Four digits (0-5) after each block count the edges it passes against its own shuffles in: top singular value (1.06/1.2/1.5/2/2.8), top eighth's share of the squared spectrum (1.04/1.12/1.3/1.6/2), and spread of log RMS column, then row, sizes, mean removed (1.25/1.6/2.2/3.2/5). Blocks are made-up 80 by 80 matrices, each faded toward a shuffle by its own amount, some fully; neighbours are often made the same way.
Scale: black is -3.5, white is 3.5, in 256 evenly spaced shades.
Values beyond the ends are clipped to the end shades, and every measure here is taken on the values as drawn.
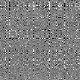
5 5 3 3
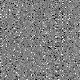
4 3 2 1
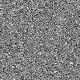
2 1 0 0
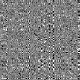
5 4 3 2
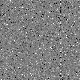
2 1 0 0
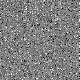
3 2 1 0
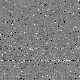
3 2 0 1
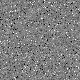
0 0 0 0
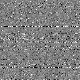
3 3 0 3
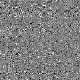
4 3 1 2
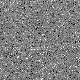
2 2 0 0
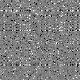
4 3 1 2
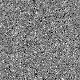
0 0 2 0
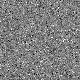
0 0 0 0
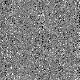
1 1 3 0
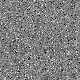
0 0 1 0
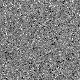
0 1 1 0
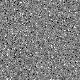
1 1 1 0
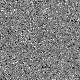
0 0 0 0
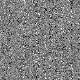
1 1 3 0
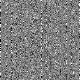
2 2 4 0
